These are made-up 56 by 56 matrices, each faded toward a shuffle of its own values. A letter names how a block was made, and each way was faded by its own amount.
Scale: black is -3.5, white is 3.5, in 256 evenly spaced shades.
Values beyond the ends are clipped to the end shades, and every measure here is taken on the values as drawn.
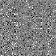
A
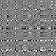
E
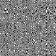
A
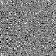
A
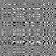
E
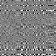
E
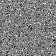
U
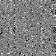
A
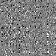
A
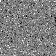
U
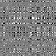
E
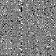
A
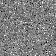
U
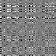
E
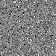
U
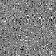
A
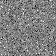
U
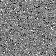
U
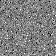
U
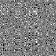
A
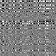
E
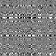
E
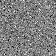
U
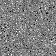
U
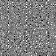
A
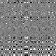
E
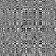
E
